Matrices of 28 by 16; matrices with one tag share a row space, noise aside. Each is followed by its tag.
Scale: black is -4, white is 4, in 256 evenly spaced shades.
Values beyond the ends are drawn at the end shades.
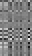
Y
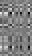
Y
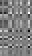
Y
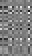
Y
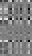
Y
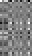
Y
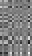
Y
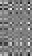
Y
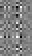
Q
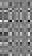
Y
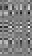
Y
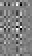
Q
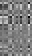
Y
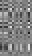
Y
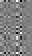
Q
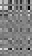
Y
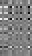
Y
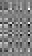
Y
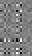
Q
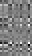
Y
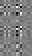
Q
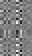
Q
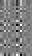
Q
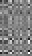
Y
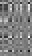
Y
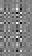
Q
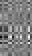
Y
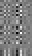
Q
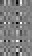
Q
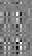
Q
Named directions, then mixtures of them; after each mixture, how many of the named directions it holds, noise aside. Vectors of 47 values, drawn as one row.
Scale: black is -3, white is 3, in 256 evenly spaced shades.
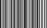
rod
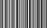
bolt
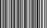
one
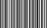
two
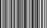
one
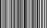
one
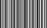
two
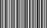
two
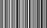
one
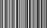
one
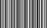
two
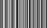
one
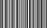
one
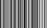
two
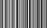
one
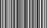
two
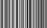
two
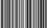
two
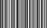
two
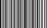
one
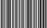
one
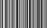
one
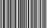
one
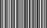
two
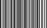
one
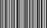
two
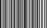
one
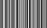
one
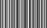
two
